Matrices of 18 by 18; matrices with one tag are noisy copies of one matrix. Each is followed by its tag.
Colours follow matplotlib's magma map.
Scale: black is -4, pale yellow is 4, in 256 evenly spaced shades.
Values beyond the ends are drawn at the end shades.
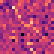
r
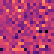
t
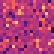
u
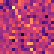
r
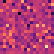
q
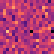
u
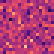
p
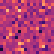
t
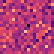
q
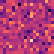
p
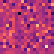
q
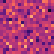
p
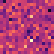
p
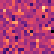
u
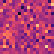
q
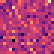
r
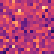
u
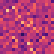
r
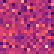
q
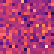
q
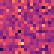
t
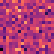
t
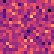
p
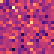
r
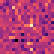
r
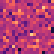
u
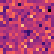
p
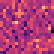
u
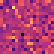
r
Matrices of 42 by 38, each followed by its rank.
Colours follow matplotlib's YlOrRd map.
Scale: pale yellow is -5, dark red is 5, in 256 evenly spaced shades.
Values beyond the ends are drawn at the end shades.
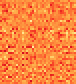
five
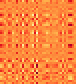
two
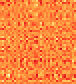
five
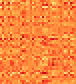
five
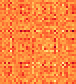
five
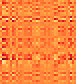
two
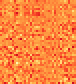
five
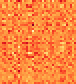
five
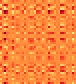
two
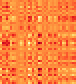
two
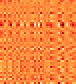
two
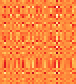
two
